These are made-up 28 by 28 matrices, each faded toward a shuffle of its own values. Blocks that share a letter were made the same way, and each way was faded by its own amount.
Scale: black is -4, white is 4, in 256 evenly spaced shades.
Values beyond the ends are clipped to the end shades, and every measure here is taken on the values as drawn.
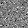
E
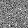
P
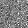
P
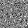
E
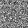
P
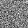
P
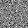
P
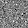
E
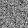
P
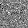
E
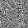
P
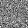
P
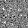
E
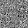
P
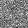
P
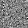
P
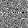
E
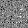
E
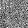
P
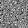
P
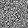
P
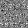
E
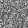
P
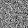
P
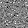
E
